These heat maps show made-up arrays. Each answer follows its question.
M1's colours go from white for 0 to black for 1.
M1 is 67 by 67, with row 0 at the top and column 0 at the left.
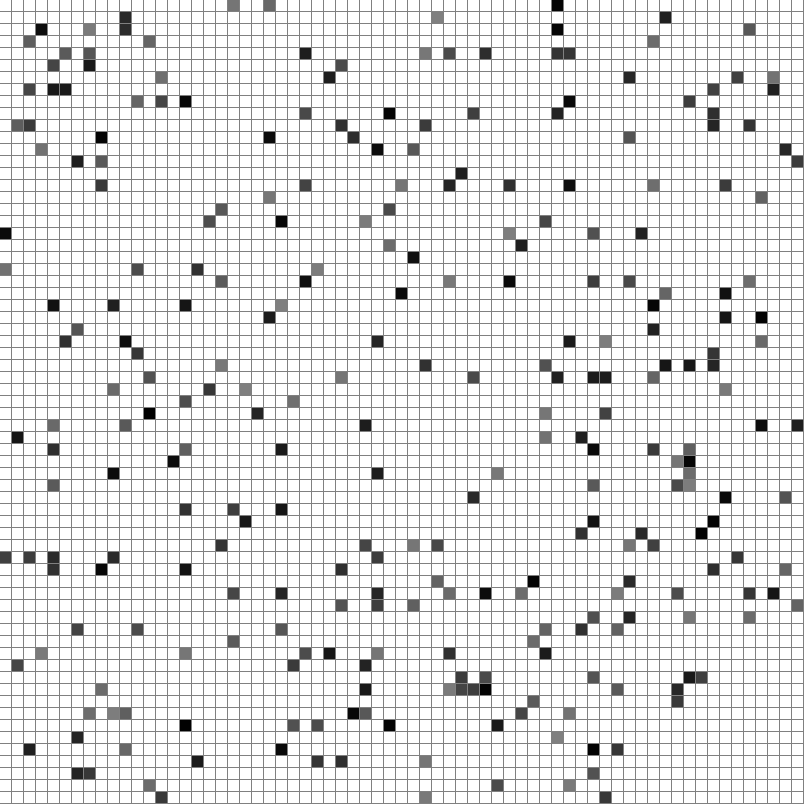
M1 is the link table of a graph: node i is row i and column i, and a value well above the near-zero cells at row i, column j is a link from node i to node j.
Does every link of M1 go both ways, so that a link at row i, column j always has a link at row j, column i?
yes
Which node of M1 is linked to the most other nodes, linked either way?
node 49
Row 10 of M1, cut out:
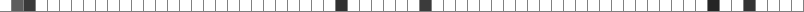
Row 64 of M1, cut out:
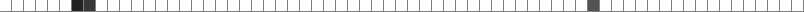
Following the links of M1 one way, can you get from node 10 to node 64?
yes
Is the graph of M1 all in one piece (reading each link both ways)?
yes
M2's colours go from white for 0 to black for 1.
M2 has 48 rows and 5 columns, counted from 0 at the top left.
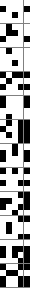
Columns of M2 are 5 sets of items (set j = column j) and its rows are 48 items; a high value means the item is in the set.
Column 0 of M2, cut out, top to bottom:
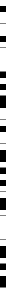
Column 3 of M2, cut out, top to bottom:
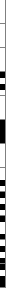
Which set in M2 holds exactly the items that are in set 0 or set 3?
4
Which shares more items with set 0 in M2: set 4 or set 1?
set 4
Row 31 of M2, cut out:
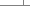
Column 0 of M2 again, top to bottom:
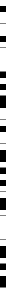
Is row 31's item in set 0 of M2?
no
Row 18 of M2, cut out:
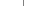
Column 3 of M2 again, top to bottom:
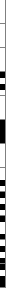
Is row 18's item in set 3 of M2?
no
